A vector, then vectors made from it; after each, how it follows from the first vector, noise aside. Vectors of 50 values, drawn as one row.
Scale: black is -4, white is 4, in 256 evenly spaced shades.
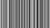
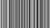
copied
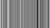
partly zeroed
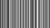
negated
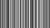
negated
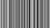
copied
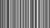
negated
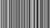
copied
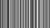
negated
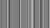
partly zeroed
